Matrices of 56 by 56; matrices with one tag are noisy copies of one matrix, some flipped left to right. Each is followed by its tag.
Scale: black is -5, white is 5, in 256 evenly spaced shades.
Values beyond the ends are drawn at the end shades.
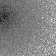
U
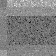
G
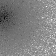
U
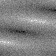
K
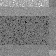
G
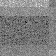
G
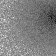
U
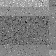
G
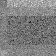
G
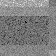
G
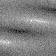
K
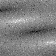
K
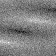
K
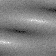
K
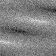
K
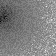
U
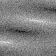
K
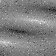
K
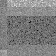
G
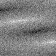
K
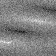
K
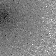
U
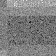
G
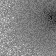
U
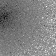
U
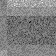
G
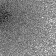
U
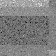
G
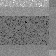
G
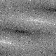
K
